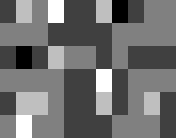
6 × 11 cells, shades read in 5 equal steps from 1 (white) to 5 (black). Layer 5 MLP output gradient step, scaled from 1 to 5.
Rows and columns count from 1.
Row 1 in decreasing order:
5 4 4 4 4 3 3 3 2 2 1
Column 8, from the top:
5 3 3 4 4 3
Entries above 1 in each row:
10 11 11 10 11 10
